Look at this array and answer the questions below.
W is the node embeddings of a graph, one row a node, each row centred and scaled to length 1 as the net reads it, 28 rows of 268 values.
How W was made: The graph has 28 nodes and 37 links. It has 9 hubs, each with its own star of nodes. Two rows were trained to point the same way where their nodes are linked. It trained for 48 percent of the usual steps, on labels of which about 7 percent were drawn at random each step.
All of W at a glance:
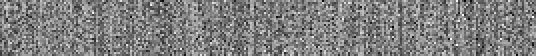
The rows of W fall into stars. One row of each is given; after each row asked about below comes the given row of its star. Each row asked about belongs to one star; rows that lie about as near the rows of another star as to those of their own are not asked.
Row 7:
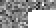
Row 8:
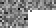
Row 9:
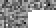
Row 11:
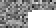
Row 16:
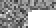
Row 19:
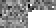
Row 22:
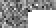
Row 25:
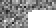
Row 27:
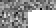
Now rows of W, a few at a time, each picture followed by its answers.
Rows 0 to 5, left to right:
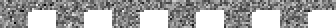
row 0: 7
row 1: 22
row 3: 7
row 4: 7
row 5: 22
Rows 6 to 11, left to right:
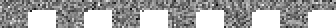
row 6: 11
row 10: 25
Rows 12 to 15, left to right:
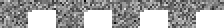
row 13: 16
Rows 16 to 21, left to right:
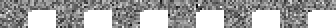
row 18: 22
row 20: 25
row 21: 9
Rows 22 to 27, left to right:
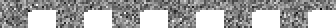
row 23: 27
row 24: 19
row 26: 27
